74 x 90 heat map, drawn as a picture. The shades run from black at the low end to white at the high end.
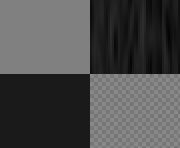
The table splits into 2 rows of 2 panels. Panel 1,1: middling, flat. Panel 1,2: very low, streaked downward, faint in contrast. Panel 2,1: very low, flat. Panel 2,2: middling, checkered, faint in contrast.
